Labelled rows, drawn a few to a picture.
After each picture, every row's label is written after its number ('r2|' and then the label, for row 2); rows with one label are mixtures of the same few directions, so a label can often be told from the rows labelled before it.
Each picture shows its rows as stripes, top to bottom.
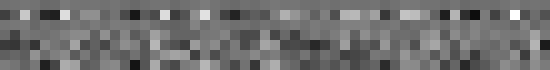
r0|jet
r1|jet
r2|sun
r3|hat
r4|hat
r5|sun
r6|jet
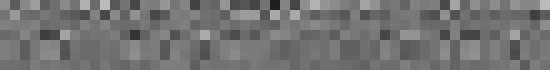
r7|hat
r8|hat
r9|hat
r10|jet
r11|jet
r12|jet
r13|sun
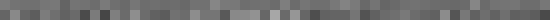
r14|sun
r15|hat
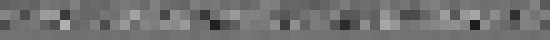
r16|hat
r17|jet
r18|sun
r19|hat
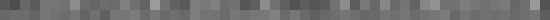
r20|hat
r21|hat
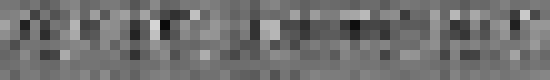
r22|jet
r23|sun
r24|jet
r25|jet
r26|hat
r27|jet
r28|jet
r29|hat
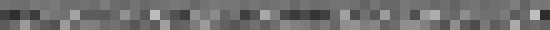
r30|sun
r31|hat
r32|jet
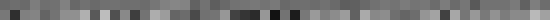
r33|sun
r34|hat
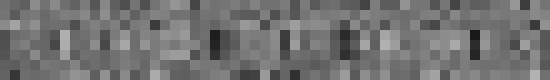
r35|sun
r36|hat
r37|hat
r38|sun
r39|sun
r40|sun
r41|hat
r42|hat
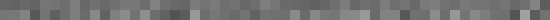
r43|hat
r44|sun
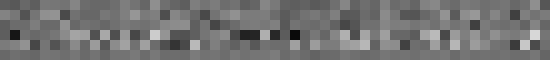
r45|hat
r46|jet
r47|sun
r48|hat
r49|sun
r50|hat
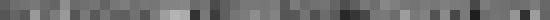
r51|sun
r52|sun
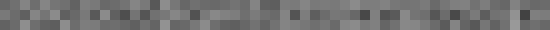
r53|jet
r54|sun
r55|jet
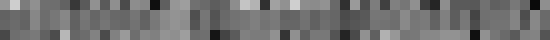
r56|hat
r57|sun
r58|sun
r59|sun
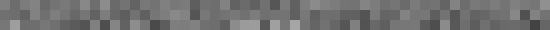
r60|hat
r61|sun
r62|hat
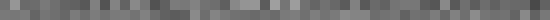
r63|hat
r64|sun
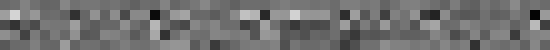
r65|jet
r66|hat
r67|hat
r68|jet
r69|sun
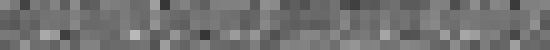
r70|jet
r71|hat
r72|hat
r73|jet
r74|jet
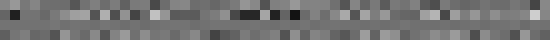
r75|hat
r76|hat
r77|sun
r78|sun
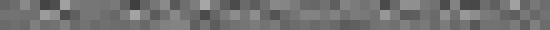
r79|jet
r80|jet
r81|sun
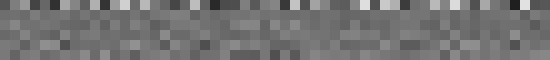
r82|sun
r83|sun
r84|hat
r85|jet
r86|jet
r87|hat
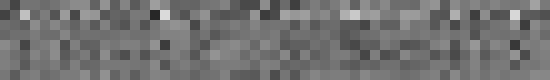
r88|hat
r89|jet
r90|sun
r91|sun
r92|jet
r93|sun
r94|jet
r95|hat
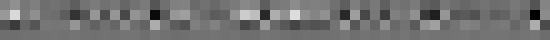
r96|hat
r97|hat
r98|hat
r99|hat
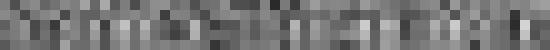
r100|hat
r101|jet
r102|sun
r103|sun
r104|sun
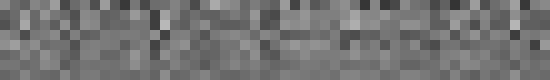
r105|sun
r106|jet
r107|jet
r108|jet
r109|hat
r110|jet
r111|jet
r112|jet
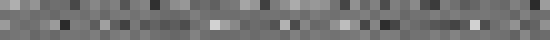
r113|hat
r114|sun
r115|sun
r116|sun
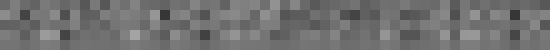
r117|hat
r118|jet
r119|hat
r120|jet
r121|jet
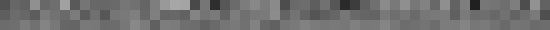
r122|sun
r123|hat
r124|jet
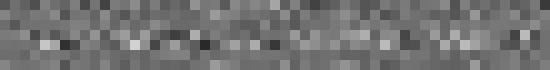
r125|hat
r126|sun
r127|hat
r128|sun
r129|jet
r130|sun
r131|sun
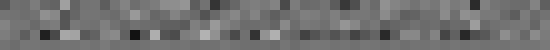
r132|sun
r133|jet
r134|sun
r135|jet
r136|hat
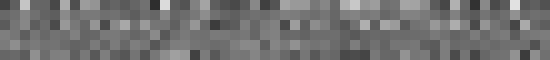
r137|jet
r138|jet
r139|sun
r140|jet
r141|hat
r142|sun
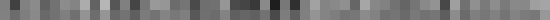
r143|hat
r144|hat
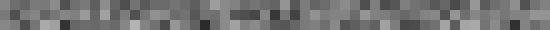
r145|sun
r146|hat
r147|jet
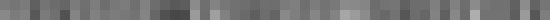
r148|sun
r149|sun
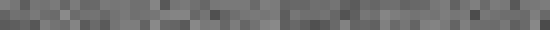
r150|jet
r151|sun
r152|hat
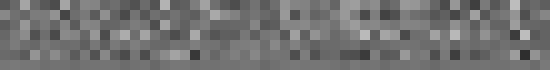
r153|jet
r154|sun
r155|jet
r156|sun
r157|hat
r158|sun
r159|hat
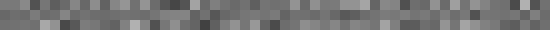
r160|sun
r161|sun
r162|jet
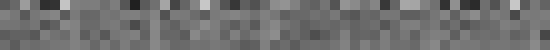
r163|jet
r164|jet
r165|jet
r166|hat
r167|hat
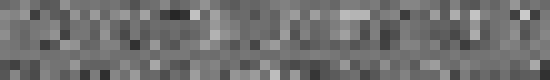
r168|jet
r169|sun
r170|sun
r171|sun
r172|jet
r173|hat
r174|hat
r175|hat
